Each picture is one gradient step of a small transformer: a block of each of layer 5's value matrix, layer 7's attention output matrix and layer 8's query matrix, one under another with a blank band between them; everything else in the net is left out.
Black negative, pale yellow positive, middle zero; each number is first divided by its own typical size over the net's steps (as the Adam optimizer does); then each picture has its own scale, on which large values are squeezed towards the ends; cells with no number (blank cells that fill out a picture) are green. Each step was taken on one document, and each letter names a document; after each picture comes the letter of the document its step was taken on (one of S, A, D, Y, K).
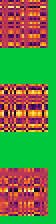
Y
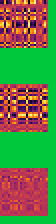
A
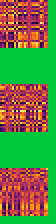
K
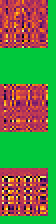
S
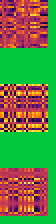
Y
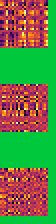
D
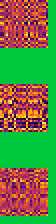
A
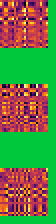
D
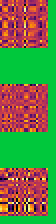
D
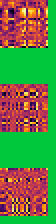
D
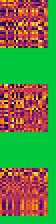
K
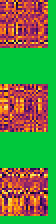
K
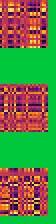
Y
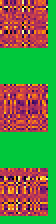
S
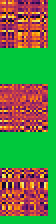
K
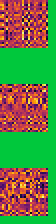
A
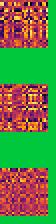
A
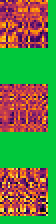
A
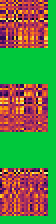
K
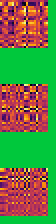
D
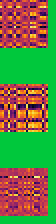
Y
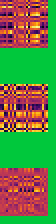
Y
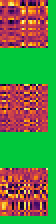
D
